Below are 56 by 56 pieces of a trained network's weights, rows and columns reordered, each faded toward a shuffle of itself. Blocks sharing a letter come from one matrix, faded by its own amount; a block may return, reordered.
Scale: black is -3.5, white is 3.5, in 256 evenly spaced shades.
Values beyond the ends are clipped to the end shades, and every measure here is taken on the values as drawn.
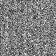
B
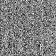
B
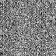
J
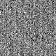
B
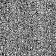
B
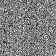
B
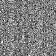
J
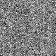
B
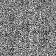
B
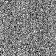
B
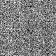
B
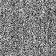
B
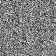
B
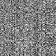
J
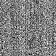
J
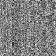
J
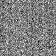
B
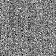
B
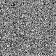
B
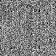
J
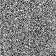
B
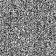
B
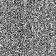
B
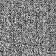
J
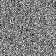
B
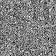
B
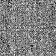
B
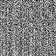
J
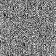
J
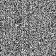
B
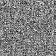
B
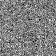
B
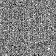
B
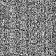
J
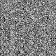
J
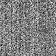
J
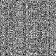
J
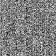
J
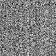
J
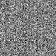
J
